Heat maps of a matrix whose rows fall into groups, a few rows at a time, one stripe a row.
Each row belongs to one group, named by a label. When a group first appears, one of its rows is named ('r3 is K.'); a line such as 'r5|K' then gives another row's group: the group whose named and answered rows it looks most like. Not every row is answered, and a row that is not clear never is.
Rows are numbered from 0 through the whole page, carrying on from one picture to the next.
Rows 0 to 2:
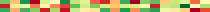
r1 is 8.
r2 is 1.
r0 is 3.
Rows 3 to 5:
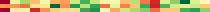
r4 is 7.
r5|8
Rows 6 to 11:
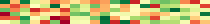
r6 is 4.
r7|7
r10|8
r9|8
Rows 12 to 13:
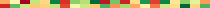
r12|7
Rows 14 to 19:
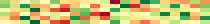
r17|3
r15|4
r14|1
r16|4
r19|4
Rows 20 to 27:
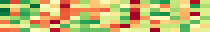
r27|8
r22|4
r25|8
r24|4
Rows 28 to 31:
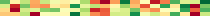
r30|3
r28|3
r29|3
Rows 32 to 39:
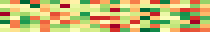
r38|7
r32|3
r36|3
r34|1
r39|1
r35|8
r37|4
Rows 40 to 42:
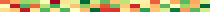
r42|7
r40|8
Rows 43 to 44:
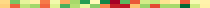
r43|1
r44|7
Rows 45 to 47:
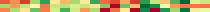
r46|1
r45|7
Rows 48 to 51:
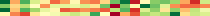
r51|7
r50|4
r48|4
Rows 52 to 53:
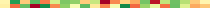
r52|7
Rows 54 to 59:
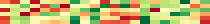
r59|7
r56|8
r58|7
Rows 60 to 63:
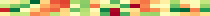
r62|8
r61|4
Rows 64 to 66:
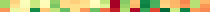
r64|1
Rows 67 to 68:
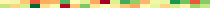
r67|3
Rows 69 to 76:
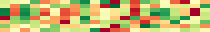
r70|3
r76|7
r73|8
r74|4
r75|1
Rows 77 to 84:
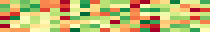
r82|1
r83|8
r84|7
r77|4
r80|3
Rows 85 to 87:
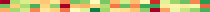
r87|8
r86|1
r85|8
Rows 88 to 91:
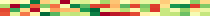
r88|1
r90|8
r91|7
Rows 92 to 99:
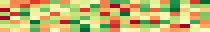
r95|3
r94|7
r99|1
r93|7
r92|3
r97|7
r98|1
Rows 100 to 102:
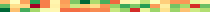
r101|3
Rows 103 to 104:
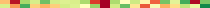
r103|3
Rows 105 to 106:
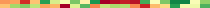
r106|4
